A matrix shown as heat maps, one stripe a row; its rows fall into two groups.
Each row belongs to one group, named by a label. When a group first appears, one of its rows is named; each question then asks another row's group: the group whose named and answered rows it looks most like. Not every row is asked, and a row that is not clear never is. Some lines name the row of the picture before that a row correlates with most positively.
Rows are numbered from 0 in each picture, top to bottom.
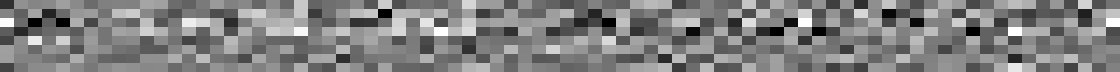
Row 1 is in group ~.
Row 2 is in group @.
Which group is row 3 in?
@
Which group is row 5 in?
~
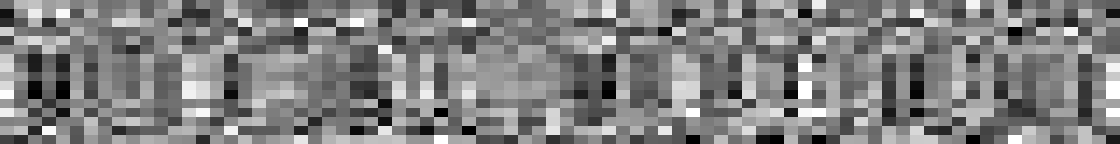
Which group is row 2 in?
~
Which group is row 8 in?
@
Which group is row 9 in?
@
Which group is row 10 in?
@
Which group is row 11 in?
~
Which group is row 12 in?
@
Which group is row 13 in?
~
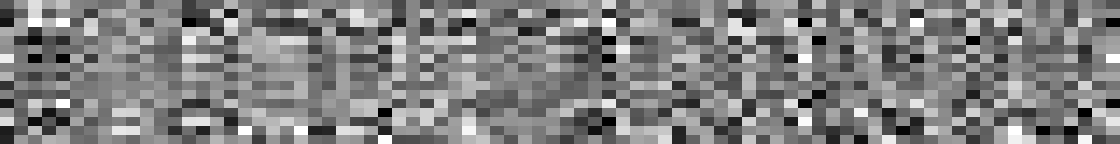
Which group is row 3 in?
~
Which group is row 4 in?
@
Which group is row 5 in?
~
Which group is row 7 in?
~
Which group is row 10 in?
@
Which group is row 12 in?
~
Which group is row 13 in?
@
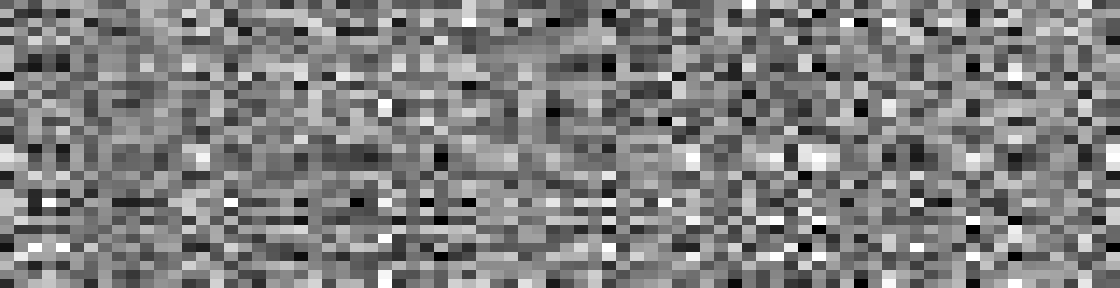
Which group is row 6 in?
@
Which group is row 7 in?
@
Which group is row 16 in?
@
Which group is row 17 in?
@
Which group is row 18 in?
@
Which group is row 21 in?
@
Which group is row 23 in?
@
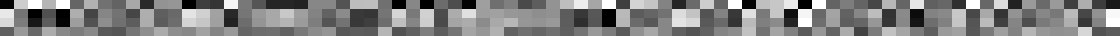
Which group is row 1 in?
@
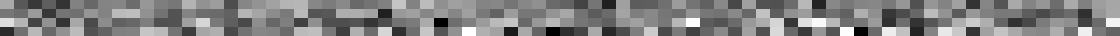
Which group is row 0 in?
@
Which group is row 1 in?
~
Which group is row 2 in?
@
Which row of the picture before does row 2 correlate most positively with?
2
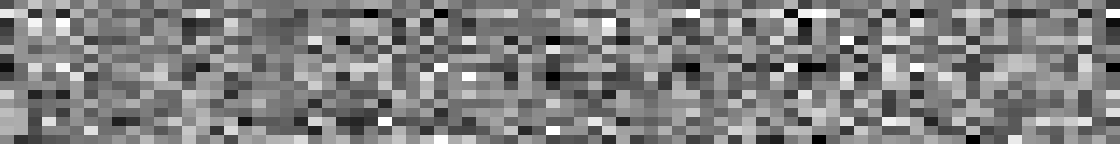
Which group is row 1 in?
@
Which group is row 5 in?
~
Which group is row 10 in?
@
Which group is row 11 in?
~
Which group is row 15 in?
@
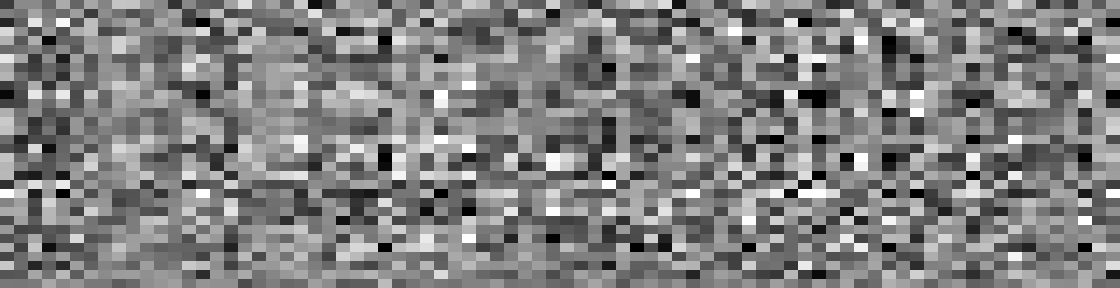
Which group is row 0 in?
~
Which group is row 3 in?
~
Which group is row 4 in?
~
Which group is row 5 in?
~
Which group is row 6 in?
@
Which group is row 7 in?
@
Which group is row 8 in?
@
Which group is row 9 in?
~
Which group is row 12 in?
~
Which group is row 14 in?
@
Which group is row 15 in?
@
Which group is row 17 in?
~
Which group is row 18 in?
~
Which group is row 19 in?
@
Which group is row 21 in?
@
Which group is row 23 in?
~
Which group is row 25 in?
@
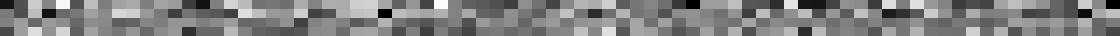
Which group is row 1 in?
~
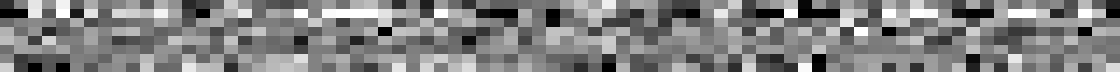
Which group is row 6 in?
@
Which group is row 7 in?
@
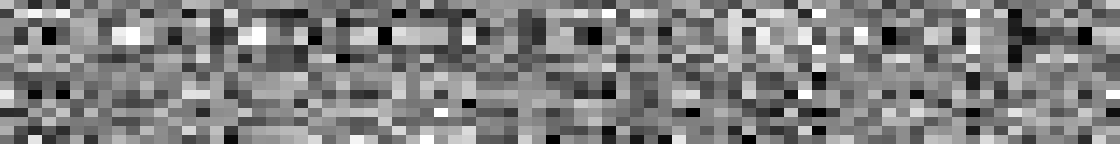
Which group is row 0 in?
@
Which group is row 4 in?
~
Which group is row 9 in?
@
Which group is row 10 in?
@
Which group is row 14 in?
@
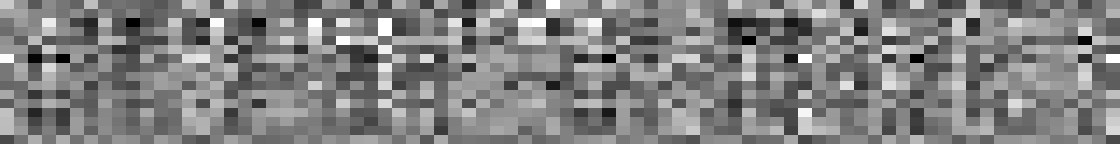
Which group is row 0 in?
~
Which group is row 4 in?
~
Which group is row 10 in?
@
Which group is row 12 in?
@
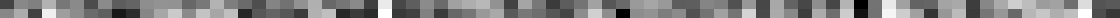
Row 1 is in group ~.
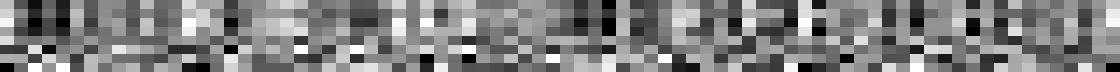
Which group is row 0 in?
@
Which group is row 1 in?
@
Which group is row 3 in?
@
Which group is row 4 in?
~
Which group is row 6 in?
~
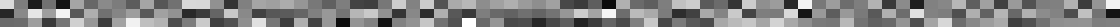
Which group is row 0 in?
@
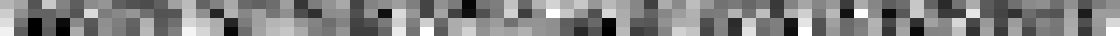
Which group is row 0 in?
~
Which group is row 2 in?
@
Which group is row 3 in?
@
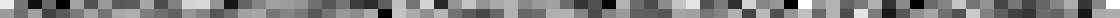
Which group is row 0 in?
@
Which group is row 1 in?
~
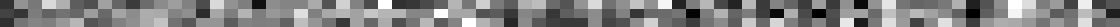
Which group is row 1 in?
@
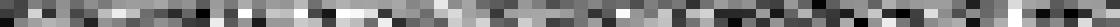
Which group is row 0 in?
@
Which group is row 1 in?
~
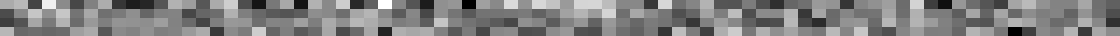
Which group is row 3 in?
~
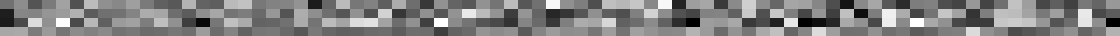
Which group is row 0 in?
~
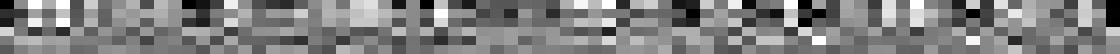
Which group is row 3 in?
@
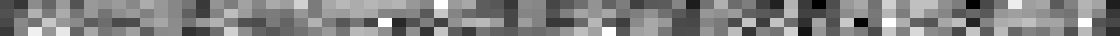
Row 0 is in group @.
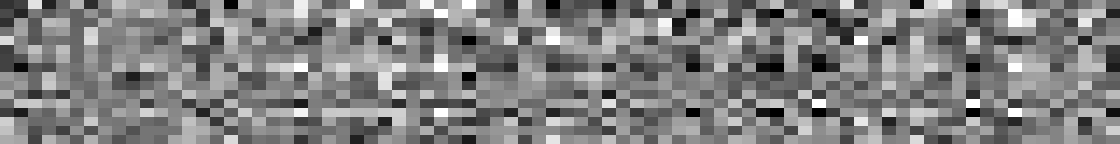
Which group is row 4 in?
~
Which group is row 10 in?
@
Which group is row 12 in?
@
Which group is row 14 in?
@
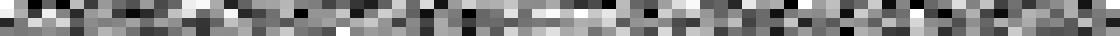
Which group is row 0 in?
@
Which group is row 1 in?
~
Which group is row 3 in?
~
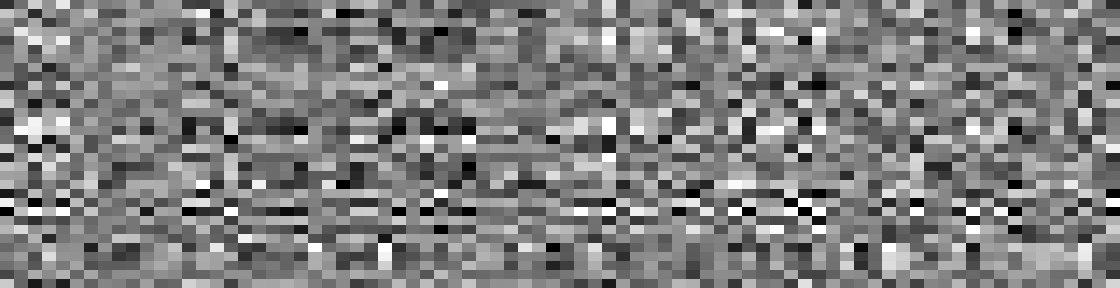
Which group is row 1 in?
~
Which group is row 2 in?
~
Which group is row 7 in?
~
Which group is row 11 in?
@
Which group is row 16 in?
@
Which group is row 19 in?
~
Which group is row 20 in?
~
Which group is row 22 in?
@
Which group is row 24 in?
@
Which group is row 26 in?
~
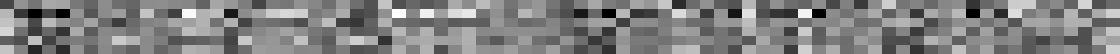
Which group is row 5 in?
@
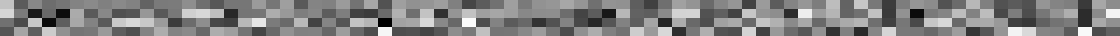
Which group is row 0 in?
~
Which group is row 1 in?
@
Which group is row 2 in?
~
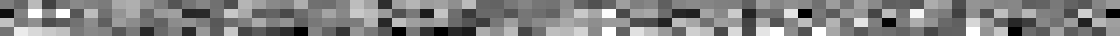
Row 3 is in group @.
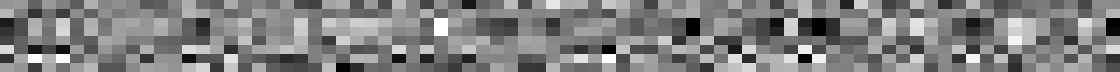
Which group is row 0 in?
~
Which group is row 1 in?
@
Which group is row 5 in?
@
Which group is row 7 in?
~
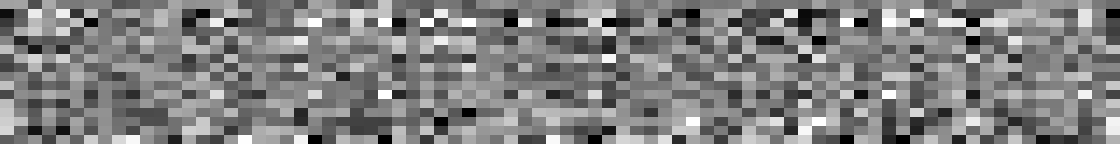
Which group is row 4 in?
@
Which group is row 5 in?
@
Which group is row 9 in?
@
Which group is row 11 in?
@
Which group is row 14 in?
@
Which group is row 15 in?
~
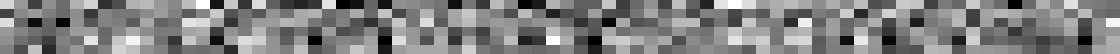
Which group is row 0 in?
~
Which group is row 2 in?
@
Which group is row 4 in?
~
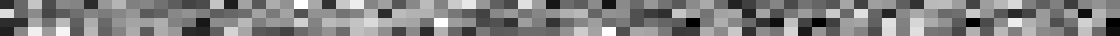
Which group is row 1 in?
~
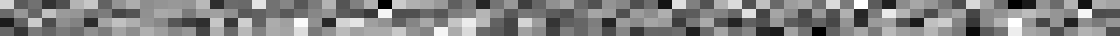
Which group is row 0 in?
~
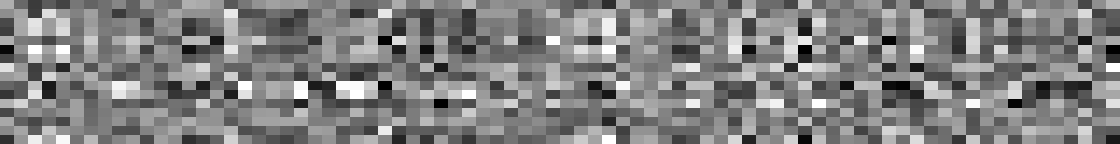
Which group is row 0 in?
@
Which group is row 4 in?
~
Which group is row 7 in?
@
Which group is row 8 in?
~
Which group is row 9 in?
~
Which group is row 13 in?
@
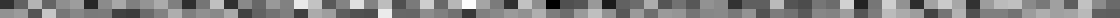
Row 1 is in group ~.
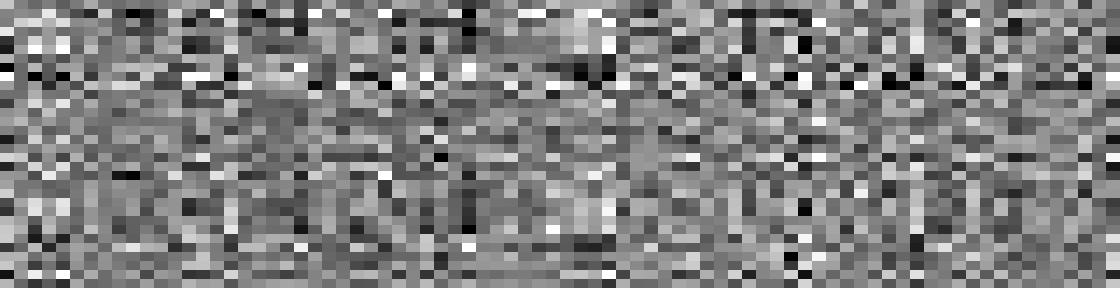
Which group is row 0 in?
~
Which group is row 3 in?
~
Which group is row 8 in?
@
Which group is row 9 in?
~
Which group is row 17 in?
@
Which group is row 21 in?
~
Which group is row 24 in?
~
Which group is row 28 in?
@
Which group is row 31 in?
@
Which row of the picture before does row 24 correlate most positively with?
1
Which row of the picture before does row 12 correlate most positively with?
1
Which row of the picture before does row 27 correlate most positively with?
0
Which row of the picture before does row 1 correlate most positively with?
1
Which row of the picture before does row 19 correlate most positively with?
1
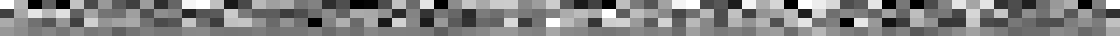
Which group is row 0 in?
@
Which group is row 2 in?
~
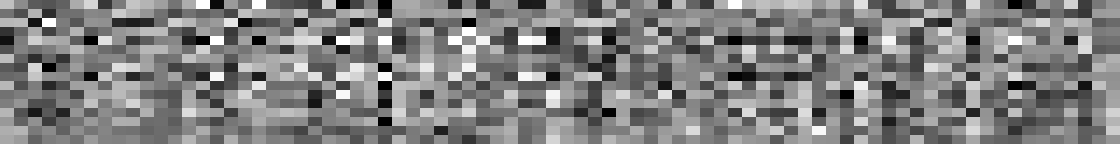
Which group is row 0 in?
~
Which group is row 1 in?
~
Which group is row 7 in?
~
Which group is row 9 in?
~
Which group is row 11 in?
~
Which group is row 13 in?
~
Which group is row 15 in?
~
